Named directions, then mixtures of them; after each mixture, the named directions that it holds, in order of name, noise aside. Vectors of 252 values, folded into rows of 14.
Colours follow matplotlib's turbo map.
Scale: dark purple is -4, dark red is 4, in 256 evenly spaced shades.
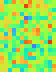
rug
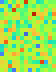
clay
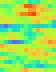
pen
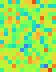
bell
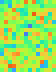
bell, clay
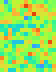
clay, pen, rug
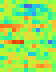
pen, rug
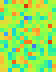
rug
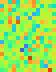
bell, clay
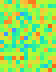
bell, rug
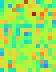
bell, clay, pen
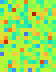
clay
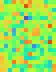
rug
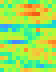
pen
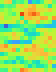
pen, rug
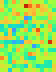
pen, rug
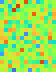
clay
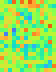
bell, rug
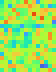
bell, clay, pen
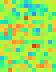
clay, pen, rug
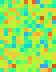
bell, clay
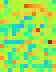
pen, rug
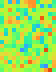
bell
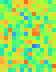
clay, rug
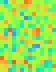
clay, rug
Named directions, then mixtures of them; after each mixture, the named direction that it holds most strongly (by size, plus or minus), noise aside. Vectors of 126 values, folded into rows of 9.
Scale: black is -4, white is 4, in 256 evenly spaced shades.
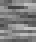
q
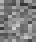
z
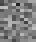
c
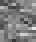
q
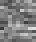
q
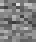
c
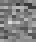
c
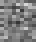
c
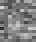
z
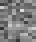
c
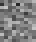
c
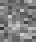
z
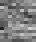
q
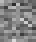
c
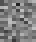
c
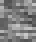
q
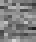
q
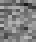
z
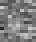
z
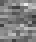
q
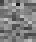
c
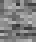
q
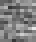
q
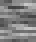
q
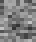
z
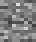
c
